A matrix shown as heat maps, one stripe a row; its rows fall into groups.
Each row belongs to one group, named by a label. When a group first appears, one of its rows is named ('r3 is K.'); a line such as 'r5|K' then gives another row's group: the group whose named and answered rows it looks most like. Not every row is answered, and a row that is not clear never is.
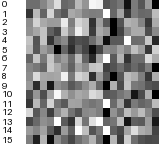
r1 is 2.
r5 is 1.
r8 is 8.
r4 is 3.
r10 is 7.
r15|3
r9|3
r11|2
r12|3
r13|7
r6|2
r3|8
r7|7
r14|8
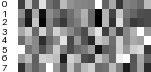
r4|1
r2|3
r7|7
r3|2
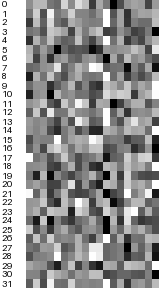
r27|7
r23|8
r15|7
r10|1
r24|3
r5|1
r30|7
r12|2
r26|2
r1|2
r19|3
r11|8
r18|1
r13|8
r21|3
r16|7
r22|8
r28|7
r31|2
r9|1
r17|3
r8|2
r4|2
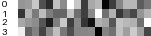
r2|1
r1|2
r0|8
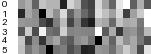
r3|2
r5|1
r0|8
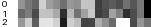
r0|7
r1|7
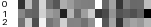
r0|2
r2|2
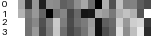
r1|1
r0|3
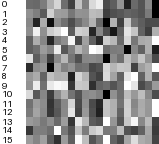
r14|7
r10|3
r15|8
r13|8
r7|1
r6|3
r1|7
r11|1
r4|1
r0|7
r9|8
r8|8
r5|7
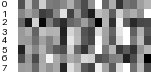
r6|7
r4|8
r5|2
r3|8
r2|3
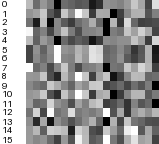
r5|7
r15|8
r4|1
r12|2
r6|7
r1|8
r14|8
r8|8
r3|3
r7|3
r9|7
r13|3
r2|3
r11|7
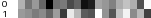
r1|8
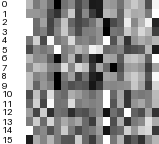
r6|1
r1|1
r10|2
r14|3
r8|1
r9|1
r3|3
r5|7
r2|3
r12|3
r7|8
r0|1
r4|2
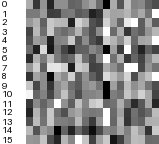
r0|3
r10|3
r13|2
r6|2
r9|3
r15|8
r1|1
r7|8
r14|1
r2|8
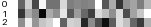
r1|1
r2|8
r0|2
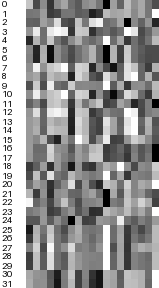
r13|8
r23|1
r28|2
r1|1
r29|2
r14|8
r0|3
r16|7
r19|2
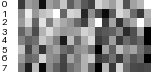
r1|8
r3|7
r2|2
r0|1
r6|7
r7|3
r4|7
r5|3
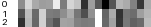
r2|2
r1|2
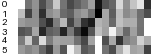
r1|3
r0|3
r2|1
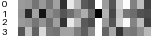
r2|8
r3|2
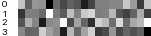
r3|7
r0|1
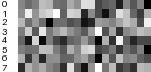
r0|7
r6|3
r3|2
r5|7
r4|3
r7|2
